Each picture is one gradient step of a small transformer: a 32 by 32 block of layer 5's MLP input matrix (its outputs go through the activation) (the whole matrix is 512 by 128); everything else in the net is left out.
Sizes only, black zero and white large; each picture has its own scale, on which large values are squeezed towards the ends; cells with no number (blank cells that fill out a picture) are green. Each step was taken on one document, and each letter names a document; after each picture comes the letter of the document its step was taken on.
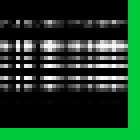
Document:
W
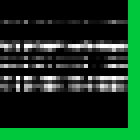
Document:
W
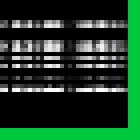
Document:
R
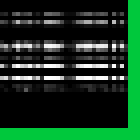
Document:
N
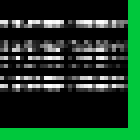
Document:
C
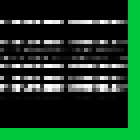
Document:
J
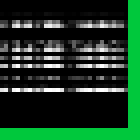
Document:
R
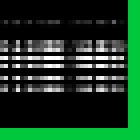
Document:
C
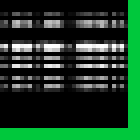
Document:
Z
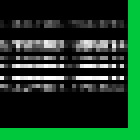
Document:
N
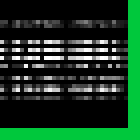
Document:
J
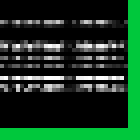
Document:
C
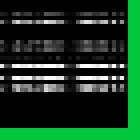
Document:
N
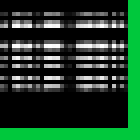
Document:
Z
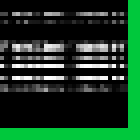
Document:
N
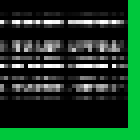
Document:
J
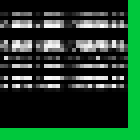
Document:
Z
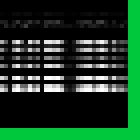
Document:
R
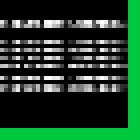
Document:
J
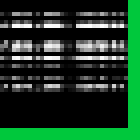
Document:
Z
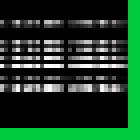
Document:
J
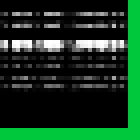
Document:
Z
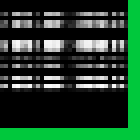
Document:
Z
